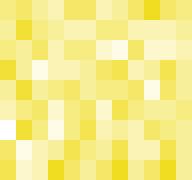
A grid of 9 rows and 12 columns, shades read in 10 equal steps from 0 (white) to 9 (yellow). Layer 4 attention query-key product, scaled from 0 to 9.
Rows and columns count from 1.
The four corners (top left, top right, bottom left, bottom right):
5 5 7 4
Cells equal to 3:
19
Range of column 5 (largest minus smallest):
4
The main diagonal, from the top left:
5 8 6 3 6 6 3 7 4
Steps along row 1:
up down down up same down up up up down down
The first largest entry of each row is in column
10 2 3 1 2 8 2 5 4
